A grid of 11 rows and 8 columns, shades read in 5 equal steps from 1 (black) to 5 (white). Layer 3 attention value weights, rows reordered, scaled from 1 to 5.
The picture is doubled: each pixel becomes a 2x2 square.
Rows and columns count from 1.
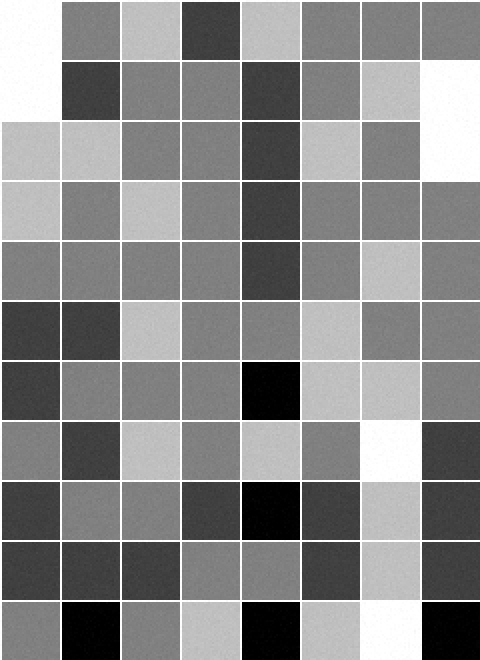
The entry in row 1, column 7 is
3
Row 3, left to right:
4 4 3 3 2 4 3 5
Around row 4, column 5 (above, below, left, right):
2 2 3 3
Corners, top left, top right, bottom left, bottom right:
5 3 3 1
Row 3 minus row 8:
1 2 -1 0 -2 1 -2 3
